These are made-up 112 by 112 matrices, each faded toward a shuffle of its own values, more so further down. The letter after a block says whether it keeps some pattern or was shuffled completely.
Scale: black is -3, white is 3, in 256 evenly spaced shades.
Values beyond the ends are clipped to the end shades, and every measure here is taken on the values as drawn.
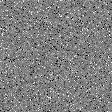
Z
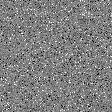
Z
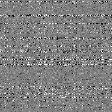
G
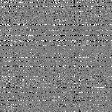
G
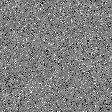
Z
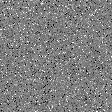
Z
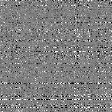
G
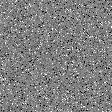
Z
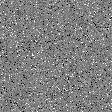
Z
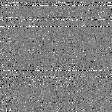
G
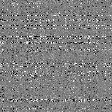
G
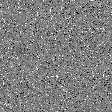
Z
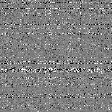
G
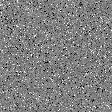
Z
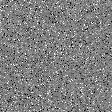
Z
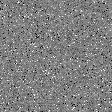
Z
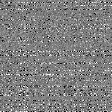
G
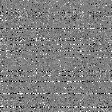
G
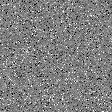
Z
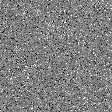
Z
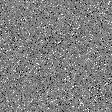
Z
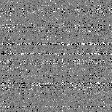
G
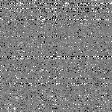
G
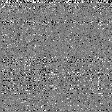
G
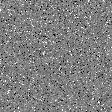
Z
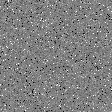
Z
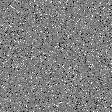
Z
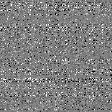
G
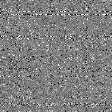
G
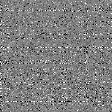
G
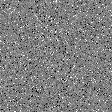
Z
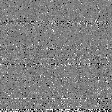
G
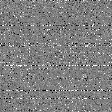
G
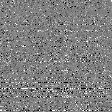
G
